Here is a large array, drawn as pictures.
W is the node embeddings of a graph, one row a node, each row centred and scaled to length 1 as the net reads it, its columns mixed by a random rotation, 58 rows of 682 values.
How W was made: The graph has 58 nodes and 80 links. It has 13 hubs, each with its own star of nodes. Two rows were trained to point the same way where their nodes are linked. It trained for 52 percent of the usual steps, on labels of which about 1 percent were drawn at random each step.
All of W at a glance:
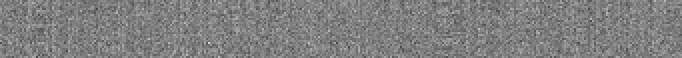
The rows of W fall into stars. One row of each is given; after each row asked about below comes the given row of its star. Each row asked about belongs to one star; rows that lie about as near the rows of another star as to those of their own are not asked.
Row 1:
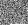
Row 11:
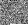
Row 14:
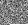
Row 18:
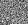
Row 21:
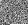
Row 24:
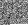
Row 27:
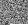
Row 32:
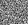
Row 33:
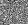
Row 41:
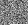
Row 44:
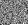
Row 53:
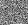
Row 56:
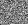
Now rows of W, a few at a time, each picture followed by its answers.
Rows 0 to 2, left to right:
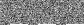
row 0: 11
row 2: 24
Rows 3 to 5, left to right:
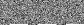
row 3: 32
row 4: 33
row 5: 18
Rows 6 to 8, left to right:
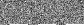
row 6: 14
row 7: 24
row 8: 1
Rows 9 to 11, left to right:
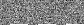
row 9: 27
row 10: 11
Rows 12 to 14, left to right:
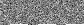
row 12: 11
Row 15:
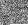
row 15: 1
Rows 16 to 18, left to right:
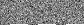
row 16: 56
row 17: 32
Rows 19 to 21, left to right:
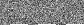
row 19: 41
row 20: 11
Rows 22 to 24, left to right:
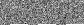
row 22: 41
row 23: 14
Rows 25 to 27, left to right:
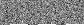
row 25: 53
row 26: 44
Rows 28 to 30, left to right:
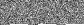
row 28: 56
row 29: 41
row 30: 14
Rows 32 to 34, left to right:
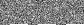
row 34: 21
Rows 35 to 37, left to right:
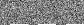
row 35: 41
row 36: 1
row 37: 18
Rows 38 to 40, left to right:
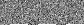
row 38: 14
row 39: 18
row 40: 21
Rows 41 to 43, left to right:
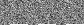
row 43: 27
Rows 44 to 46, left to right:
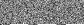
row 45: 27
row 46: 21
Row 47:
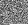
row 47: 32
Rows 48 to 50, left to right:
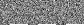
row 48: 32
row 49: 33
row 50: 18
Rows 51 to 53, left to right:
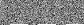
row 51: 53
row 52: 33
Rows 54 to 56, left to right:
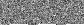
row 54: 14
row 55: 1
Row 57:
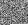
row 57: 24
